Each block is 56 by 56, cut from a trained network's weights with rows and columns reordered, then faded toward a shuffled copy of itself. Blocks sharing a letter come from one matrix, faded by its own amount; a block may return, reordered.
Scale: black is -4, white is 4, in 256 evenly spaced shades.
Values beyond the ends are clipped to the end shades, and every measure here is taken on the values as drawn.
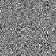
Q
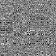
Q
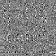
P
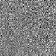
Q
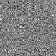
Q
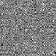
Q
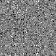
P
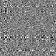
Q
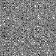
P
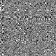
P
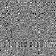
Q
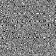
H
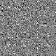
P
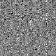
P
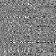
Q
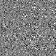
P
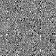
P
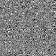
H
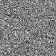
H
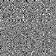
P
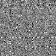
H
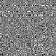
Q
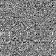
H
